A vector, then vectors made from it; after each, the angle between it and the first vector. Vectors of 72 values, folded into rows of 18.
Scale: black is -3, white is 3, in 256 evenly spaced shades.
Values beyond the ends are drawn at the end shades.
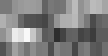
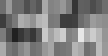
nearly opposite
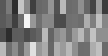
partly opposed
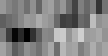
nearly opposite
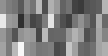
orthogonal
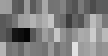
nearly opposite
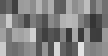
partly aligned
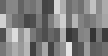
partly aligned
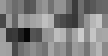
nearly opposite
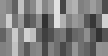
partly aligned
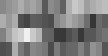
nearly parallel
